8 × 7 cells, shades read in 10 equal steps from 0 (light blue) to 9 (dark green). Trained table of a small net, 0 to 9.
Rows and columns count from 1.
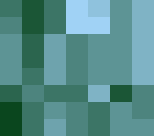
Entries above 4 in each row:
3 3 2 2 2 6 5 4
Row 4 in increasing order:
2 3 4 4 4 5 7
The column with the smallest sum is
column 7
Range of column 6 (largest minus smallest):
4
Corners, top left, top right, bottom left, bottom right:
6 2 9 4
